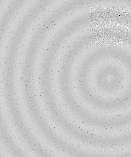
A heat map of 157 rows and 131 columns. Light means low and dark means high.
No overall slope runs across the table. An odd patch, rougher than its surroundings, sits in the top right. Rings spread out from the middle right. Values change most from cell to cell in the top right. On average the colour sits 20% of the way up the scale.
